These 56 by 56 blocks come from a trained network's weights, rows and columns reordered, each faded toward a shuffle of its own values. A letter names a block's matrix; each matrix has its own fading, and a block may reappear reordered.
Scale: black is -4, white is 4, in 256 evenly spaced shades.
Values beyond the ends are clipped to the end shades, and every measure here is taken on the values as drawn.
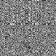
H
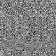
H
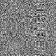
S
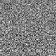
H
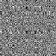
S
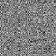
S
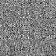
H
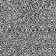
H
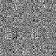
S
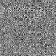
H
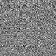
H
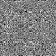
H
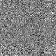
H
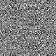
S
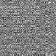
S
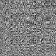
S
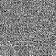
H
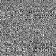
H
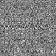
H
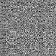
H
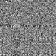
H
